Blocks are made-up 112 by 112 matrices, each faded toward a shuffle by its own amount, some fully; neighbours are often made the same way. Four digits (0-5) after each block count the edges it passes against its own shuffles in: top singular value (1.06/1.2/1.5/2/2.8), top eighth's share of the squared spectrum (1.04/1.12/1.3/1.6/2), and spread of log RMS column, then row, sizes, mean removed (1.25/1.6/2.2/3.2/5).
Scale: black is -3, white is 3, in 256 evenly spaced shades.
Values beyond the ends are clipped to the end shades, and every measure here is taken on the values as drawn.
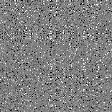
4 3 2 2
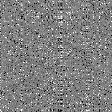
4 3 2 1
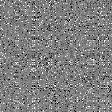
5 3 2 2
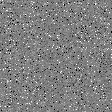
3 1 0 0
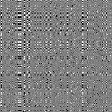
5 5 4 4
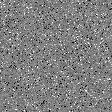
0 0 0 0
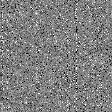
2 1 2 0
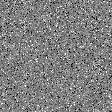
0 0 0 0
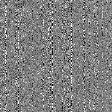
2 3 4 0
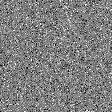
0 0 1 0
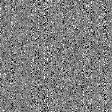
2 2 3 0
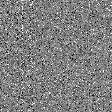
0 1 2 0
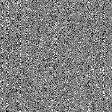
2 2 3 0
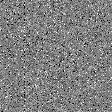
1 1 1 0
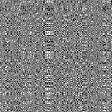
5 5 4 4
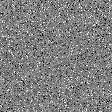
2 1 0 0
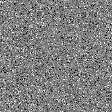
3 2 1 0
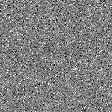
3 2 0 0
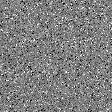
2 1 0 1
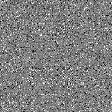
4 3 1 1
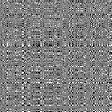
5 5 4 4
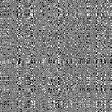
5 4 4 3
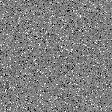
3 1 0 0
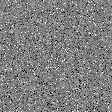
2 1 0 0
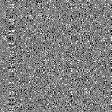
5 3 3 2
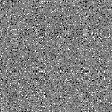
4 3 2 2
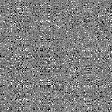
5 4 3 3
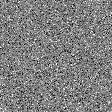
1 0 0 0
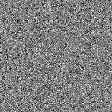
3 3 1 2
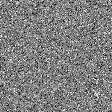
2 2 0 0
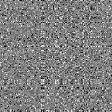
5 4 2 3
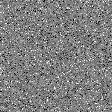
2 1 0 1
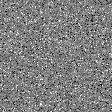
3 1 0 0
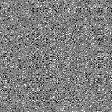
4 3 2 2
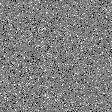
0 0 0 0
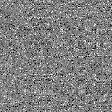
4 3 1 2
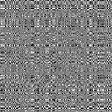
5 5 3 4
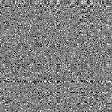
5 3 2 3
